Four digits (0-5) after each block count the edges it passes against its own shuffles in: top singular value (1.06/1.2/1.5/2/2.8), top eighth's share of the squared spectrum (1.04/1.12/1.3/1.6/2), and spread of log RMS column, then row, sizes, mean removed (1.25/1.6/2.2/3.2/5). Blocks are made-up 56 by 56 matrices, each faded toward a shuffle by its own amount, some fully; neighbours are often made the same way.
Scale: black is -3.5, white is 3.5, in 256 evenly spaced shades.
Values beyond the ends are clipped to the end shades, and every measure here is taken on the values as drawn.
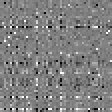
5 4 2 3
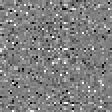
4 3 1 1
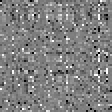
4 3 2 2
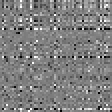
5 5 3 3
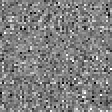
3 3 1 2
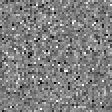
2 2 0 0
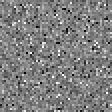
1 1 0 0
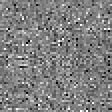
3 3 1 2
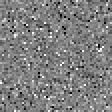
0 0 0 0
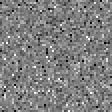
0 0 0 0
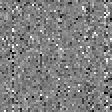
1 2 2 0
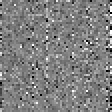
2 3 3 0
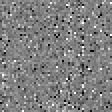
1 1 1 0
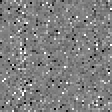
1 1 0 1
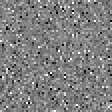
0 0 0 0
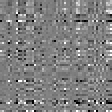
5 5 3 4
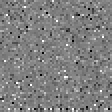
3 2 0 1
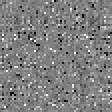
3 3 1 1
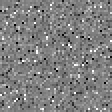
0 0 0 0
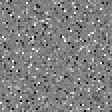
0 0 0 0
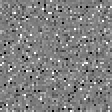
2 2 0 1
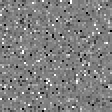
0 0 0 1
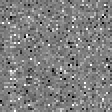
3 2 1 1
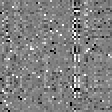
4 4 2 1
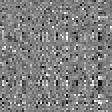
4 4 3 2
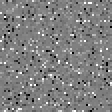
0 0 0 0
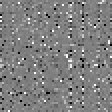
4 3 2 1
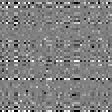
5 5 3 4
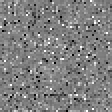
2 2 0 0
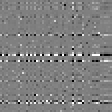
5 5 2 3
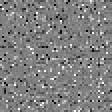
3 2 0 1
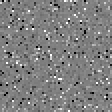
1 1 0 0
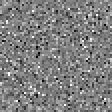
0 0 0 0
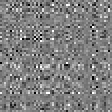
4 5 3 3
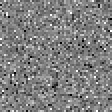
2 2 0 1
